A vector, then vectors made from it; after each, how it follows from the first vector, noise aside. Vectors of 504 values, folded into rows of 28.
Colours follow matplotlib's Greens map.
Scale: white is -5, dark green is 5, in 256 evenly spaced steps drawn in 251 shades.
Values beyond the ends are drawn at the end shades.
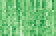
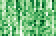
scaled up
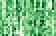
scaled up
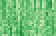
negated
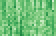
negated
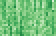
negated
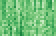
negated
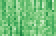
negated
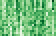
scaled up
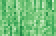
negated
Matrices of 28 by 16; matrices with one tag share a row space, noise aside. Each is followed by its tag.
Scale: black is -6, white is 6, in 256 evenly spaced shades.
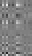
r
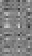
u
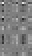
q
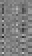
q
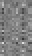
q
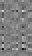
q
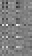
r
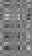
u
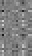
q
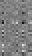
q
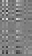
r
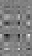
u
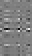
u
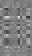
u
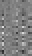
q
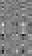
q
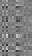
r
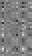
q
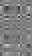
u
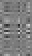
u
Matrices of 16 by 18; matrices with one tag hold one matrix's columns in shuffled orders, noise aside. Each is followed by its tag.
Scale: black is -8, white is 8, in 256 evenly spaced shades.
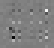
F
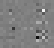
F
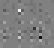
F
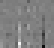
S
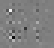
F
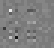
F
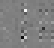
F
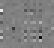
F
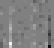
S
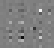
F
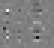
F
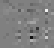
F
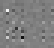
F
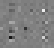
F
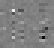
F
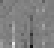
S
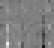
S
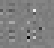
F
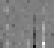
S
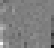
S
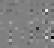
F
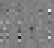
F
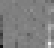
S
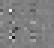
F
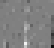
S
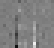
S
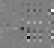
F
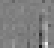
S
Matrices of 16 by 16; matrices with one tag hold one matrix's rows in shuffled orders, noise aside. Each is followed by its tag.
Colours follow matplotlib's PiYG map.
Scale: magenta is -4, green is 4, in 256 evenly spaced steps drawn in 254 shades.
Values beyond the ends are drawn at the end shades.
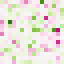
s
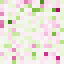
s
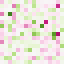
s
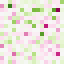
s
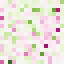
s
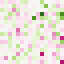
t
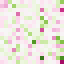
t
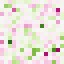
s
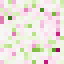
s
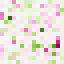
s
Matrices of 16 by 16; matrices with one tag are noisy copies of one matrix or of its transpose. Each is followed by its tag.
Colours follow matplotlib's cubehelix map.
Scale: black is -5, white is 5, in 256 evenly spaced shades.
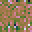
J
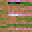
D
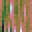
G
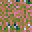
J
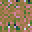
J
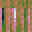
D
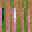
D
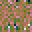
J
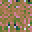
J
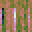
D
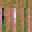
D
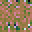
J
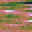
G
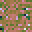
J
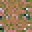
J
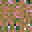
J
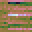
D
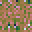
J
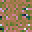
J
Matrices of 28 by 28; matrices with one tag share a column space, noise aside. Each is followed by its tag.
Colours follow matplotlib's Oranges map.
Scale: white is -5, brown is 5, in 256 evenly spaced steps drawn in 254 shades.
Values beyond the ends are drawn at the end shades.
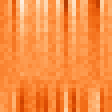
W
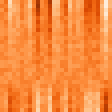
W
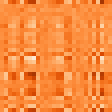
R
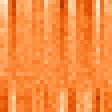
W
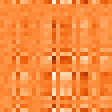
R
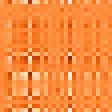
R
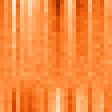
W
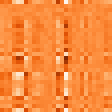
R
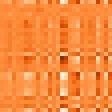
R
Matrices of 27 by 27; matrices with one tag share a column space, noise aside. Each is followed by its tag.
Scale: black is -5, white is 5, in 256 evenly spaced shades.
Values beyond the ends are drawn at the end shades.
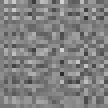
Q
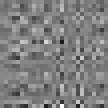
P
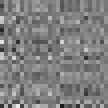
P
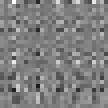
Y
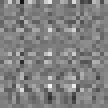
Y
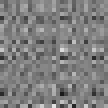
P
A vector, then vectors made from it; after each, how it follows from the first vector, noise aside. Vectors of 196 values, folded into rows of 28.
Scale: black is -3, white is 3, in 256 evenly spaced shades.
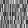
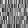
wrapped around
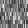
sign-scrambled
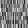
wrapped around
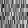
sign-scrambled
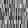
wrapped around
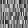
wrapped around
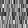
sign-scrambled
